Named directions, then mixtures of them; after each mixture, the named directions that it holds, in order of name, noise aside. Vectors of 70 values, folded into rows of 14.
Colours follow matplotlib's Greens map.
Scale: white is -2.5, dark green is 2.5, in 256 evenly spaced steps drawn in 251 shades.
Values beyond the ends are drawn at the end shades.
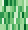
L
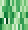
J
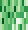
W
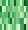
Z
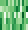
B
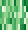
B, Z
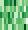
L, Z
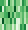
W, Z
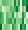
B, Z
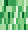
L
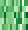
B, W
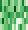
W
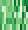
B, Z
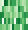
L, W
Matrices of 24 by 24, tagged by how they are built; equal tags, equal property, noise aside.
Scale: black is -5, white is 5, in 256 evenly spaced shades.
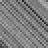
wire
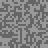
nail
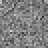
nail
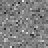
nail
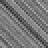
wire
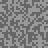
nail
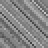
wire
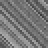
wire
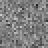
nail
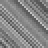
wire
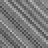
wire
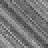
wire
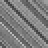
wire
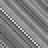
wire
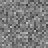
nail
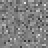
nail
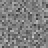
nail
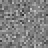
nail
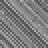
wire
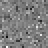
nail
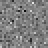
nail
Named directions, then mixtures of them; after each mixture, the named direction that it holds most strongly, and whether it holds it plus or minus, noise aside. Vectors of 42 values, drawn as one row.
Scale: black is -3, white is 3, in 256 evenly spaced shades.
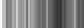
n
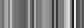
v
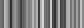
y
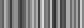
y, plus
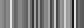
v, plus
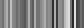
v, plus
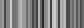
y, minus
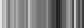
n, plus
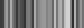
v, plus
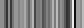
v, minus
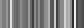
v, plus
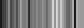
n, minus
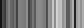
n, minus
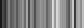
n, minus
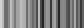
y, minus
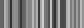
y, plus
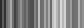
n, minus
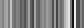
v, plus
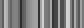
y, plus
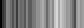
n, minus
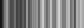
n, minus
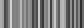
y, minus
